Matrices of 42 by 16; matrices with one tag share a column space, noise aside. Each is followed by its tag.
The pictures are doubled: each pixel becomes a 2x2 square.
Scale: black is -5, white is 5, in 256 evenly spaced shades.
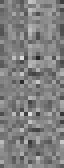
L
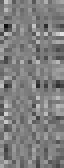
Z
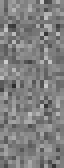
Z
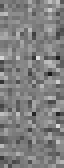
L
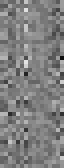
L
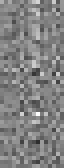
L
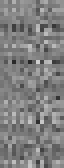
Z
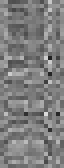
L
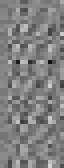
Z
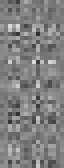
Z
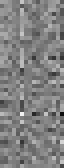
L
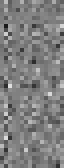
Z
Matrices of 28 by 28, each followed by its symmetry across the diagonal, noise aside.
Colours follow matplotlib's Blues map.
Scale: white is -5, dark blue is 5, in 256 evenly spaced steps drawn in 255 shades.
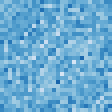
symmetric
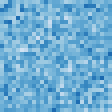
symmetric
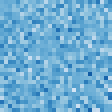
antisymmetric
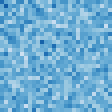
symmetric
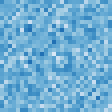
symmetric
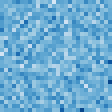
symmetric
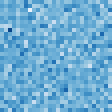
antisymmetric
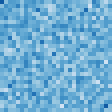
symmetric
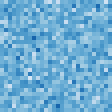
neither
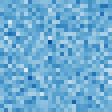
neither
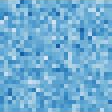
antisymmetric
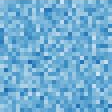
neither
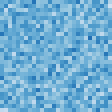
symmetric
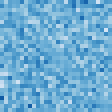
antisymmetric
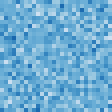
antisymmetric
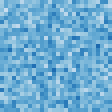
neither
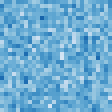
neither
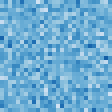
antisymmetric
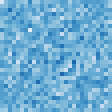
symmetric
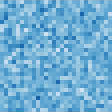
neither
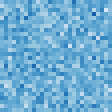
neither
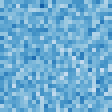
neither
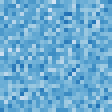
symmetric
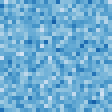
antisymmetric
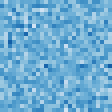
antisymmetric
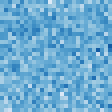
neither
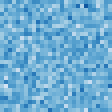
antisymmetric
